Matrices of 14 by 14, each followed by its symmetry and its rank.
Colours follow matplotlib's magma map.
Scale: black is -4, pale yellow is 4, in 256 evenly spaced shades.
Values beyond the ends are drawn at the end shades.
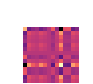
symmetric, rank one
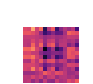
neither, rank two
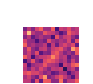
symmetric, full rank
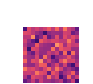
symmetric, full rank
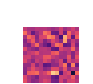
neither, rank three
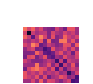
symmetric, full rank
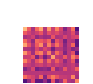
symmetric, rank two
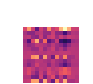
neither, rank two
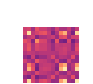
symmetric, rank two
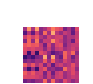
neither, rank two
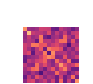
symmetric, full rank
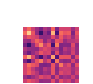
symmetric, rank two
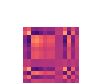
symmetric, rank one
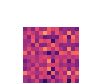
neither, rank three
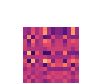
neither, rank two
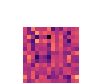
neither, rank three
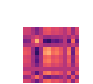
symmetric, rank one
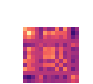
symmetric, rank two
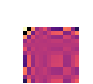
symmetric, rank one
